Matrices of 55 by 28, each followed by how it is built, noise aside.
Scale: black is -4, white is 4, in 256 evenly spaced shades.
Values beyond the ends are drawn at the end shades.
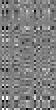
low rank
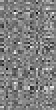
low rank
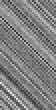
Toeplitz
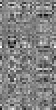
low rank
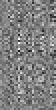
low rank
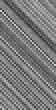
Toeplitz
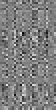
low rank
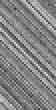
Toeplitz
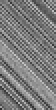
Toeplitz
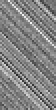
Toeplitz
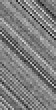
Toeplitz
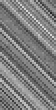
Toeplitz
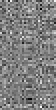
low rank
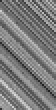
Toeplitz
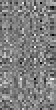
low rank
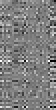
low rank
